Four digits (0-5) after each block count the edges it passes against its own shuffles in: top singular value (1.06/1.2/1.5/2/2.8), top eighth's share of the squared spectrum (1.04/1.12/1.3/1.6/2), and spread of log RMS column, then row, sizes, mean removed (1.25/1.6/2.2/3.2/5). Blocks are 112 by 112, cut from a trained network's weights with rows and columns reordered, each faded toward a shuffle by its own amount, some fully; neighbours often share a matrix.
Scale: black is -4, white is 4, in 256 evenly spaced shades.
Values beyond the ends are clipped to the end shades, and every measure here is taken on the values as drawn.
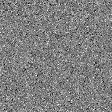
1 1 0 1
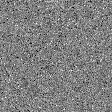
0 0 0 0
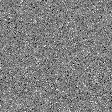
0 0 0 0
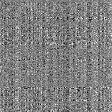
4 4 1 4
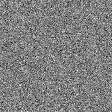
2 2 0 0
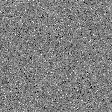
0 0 0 0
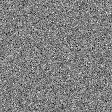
0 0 0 0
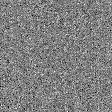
1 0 0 0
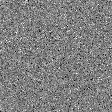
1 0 0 0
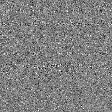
2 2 0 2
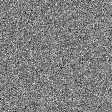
1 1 0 0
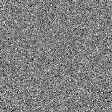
2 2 0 2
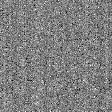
2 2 0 2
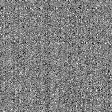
2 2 0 2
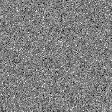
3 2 2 0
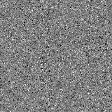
2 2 2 0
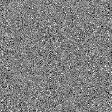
3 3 3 1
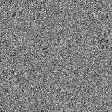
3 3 1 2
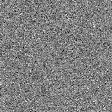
2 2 1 0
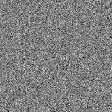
3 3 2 1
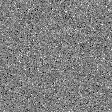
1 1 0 0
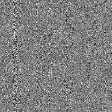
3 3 3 1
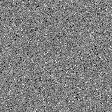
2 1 1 0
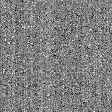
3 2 0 2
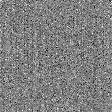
2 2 0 1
